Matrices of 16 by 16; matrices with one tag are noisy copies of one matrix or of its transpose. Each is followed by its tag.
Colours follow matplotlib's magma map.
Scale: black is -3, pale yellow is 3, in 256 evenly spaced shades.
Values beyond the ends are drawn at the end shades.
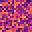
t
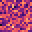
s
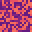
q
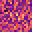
s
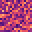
s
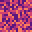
q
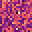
t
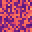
t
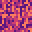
t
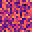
t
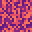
t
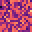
q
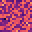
s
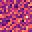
s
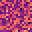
s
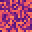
q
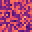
q
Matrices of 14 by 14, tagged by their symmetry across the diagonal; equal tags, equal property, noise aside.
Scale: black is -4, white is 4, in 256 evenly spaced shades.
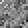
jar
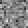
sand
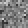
sand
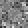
jar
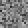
sand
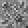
jar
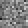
sand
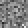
sand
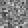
sand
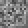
jar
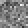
sand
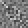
jar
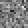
sand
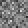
jar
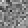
jar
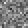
sand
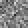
jar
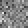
sand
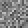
jar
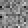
sand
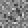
jar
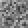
jar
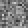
sand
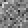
jar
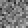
jar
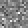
sand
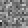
sand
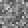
jar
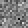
jar
